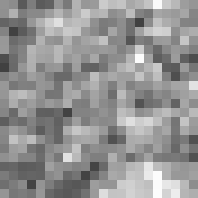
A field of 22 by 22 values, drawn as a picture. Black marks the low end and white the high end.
There are no regular stripes. The histogram is bell-shaped. The halves do not mirror each other. The bottom right is the ninth with the highest average. No single row or column stands out from its neighbours.
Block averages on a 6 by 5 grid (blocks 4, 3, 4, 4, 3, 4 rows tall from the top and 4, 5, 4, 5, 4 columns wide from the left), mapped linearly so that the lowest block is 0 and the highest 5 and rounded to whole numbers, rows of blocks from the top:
13333 / 13221 / 21232 / 11232 / 22120 / 00154
